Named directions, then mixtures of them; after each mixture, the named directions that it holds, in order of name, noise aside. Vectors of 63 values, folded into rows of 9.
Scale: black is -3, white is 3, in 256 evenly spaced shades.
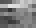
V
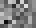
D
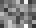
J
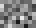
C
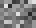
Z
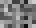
J, Z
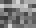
C, J, V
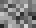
D, J, Z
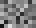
C, D, J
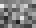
C, V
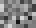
C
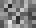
C, J, Z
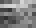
V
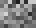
D, Z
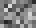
C, J, Z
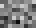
C, V
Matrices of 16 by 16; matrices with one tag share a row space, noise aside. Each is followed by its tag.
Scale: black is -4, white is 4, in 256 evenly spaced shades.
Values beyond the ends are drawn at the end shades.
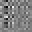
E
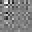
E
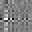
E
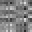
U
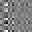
E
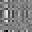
E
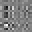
E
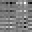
U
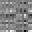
U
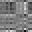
U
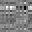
U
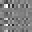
E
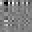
E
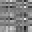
U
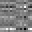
U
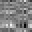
U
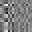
E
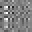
E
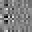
E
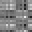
U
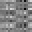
U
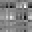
U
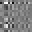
E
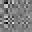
E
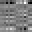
U
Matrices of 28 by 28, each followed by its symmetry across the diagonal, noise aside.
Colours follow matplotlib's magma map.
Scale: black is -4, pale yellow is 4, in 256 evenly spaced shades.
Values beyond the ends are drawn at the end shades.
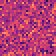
symmetric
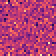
neither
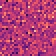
antisymmetric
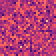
symmetric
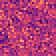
antisymmetric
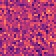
antisymmetric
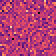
symmetric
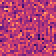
neither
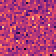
antisymmetric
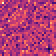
symmetric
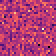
neither
